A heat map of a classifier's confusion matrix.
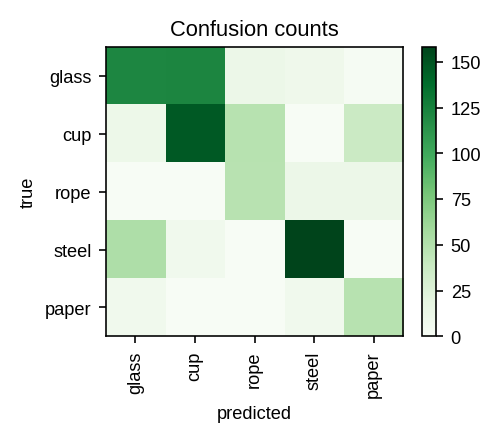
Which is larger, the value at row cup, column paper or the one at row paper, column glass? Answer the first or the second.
the first
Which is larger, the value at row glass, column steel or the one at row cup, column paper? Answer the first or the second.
the second
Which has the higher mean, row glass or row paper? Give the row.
glass
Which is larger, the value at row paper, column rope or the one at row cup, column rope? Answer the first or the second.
the second
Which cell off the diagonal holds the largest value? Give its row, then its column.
glass, cup
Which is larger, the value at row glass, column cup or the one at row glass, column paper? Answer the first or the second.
the first
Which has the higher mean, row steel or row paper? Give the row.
steel
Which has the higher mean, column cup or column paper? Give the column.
cup
